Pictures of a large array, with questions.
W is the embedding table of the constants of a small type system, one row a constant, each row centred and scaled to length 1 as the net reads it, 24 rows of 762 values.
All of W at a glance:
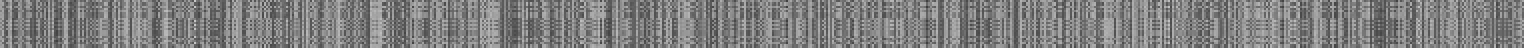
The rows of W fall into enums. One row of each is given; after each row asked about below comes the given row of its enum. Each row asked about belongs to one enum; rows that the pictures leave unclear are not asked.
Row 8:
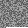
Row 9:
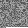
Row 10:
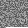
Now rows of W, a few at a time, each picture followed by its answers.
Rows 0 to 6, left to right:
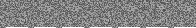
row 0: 10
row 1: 8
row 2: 8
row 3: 10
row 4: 8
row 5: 9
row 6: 8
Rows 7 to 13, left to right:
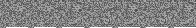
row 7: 8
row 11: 9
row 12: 10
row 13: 9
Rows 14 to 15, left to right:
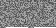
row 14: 10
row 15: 9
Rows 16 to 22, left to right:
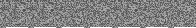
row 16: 9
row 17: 9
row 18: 10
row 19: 8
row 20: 9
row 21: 10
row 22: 8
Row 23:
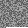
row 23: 8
